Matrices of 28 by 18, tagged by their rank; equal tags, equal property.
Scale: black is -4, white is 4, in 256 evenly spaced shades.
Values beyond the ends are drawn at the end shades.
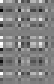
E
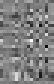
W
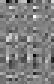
W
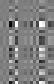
E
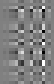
E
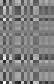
E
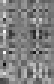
W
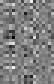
W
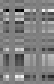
E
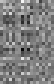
W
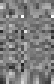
W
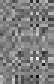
W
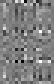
W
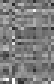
W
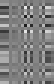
E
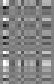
E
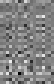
W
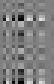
E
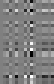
E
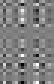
E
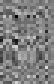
W
